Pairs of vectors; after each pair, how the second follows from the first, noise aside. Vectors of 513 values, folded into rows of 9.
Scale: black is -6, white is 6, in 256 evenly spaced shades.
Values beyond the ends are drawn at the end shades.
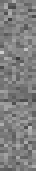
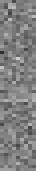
negated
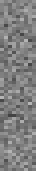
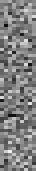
scaled up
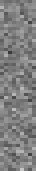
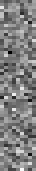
scaled up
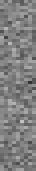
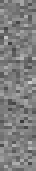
negated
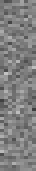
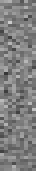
negated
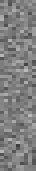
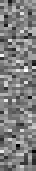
scaled up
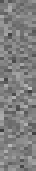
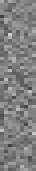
negated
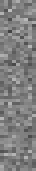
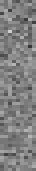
negated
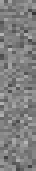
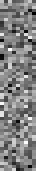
scaled up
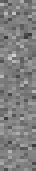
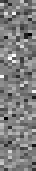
scaled up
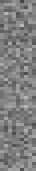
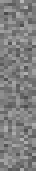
negated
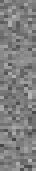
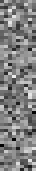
scaled up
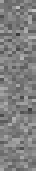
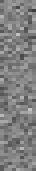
negated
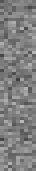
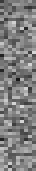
scaled up
